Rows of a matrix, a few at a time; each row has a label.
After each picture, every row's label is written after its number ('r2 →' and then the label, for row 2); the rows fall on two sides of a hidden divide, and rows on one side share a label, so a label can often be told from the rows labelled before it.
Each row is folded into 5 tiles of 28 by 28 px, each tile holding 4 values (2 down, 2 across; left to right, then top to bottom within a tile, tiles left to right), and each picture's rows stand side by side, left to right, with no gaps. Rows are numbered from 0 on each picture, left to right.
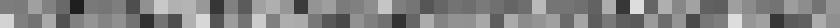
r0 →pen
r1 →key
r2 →pen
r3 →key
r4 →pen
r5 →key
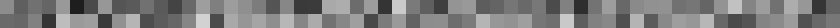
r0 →key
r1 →key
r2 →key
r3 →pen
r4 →pen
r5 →pen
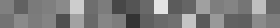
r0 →pen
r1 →key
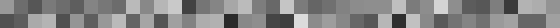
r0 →key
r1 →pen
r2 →key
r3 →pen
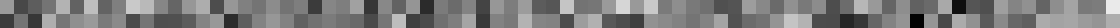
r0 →key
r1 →key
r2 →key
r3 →pen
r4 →key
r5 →pen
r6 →key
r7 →key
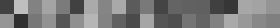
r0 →pen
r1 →pen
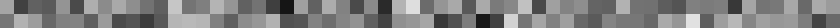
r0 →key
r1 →key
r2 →key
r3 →pen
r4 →key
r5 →key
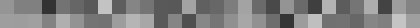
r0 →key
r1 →pen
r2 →key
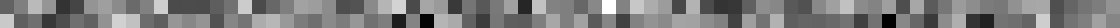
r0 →pen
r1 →key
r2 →pen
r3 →key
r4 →pen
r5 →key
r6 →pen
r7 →key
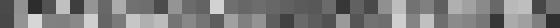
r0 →key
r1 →pen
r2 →key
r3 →pen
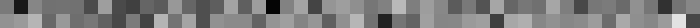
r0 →pen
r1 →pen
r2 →key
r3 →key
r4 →key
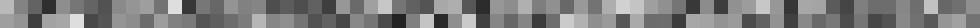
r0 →key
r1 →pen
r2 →pen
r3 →pen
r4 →pen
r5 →pen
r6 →key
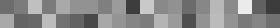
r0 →pen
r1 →pen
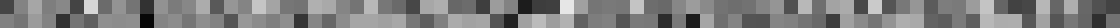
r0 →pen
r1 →key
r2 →pen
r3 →key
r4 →pen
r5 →pen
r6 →pen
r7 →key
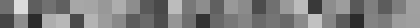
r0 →key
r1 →pen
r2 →key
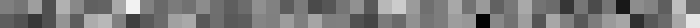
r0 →key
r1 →key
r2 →key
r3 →pen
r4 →key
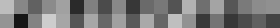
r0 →key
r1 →pen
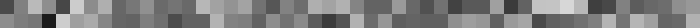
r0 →pen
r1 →pen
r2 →pen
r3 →key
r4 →key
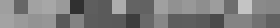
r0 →pen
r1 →pen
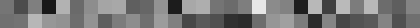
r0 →key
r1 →key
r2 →pen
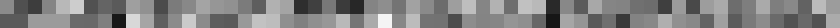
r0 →key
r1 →key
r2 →key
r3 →pen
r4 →pen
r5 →key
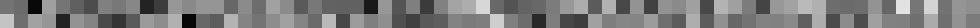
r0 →pen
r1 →pen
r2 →pen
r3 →pen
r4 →key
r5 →pen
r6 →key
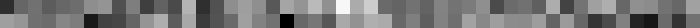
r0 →pen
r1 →pen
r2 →key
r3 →key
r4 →pen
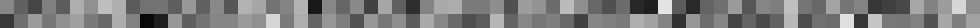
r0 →key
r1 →key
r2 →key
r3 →pen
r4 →pen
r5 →pen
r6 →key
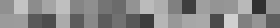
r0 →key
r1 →key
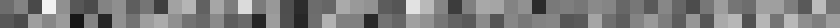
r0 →key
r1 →pen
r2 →key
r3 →key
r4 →pen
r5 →key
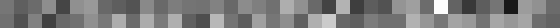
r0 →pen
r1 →pen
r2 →key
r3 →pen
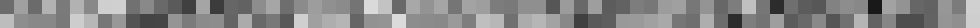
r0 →pen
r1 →key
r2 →key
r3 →key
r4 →pen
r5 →pen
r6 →key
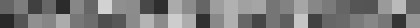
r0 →key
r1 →pen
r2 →pen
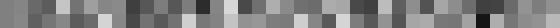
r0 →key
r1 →key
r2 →key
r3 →pen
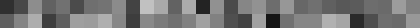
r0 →pen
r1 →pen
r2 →key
